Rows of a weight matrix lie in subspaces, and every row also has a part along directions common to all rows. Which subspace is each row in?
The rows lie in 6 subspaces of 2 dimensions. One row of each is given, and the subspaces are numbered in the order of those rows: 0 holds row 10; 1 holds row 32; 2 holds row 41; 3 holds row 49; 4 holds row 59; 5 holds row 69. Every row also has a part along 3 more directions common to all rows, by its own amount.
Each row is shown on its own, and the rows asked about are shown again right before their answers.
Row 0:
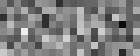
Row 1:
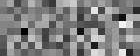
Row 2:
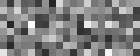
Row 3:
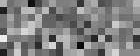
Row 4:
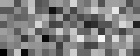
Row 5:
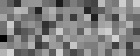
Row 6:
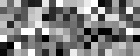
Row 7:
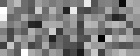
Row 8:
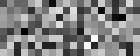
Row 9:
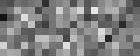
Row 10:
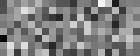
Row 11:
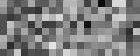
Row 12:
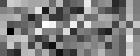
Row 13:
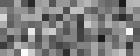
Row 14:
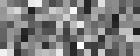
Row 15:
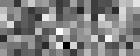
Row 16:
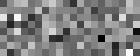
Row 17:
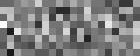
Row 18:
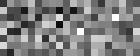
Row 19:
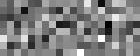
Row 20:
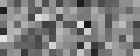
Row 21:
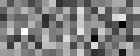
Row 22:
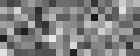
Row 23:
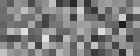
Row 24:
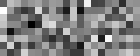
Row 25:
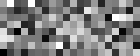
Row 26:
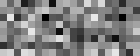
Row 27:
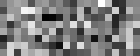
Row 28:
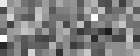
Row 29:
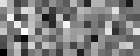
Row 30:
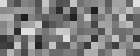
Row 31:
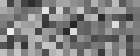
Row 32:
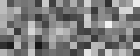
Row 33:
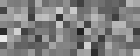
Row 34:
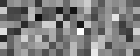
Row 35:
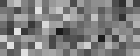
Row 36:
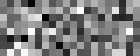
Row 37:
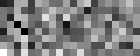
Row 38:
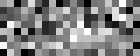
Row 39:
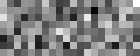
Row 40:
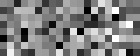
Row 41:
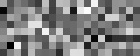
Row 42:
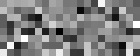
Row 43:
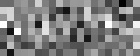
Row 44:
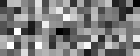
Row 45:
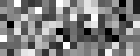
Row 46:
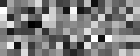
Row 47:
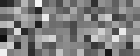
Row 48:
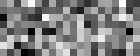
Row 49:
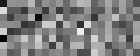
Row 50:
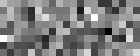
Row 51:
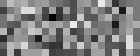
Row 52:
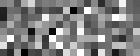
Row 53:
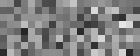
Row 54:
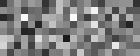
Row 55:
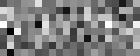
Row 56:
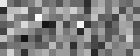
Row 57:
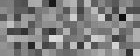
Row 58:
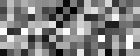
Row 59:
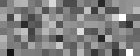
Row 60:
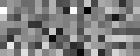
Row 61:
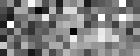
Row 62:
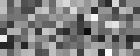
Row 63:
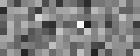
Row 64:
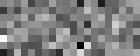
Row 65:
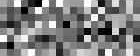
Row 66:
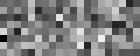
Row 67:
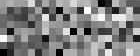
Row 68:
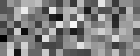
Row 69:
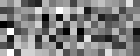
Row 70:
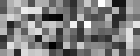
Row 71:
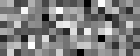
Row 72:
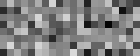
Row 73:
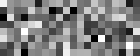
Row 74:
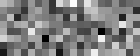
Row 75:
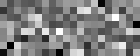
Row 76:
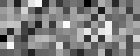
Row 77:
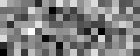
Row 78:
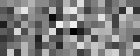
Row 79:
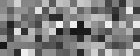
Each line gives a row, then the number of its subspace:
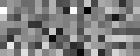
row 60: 2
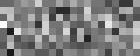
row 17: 5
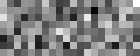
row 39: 1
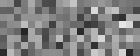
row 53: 4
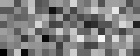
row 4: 4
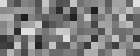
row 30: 1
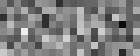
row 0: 4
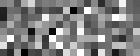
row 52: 2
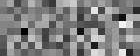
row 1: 4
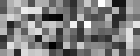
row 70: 0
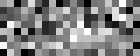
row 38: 5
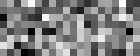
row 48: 2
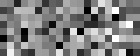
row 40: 4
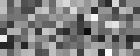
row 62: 0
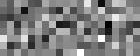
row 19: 5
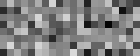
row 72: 1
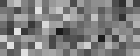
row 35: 1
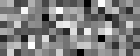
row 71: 5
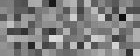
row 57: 4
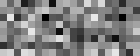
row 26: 4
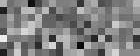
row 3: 3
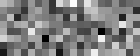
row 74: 4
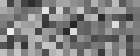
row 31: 0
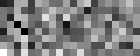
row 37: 5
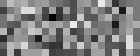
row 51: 0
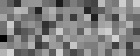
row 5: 1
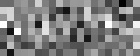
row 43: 5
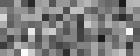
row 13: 2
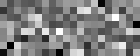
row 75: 2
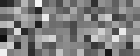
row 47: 5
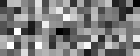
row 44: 1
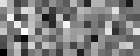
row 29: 5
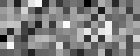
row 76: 5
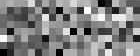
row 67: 0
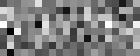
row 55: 5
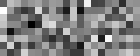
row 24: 2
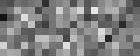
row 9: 1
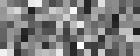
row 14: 3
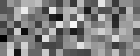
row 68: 0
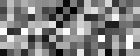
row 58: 0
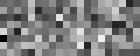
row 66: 3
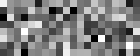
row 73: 2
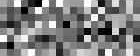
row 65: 5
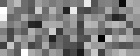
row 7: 2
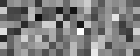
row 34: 3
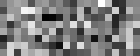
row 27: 0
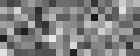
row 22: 1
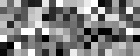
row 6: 2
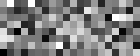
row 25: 5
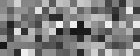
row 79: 0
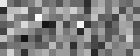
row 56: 3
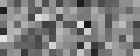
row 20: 3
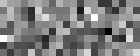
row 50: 3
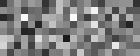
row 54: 1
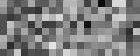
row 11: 0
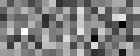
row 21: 4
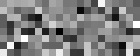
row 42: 2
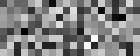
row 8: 4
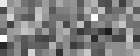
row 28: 3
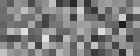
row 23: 4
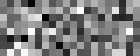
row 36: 2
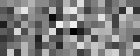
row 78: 0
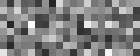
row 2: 1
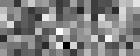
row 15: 1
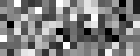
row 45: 1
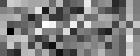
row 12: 0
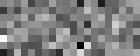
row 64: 3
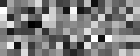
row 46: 2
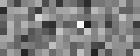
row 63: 3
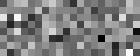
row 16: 4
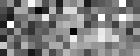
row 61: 0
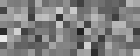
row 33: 3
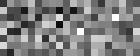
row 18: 3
